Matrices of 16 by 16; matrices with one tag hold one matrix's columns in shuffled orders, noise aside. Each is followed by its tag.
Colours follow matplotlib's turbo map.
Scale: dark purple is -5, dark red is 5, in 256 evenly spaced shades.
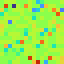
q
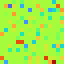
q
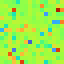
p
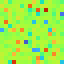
p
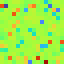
q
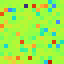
q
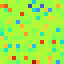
q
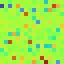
q
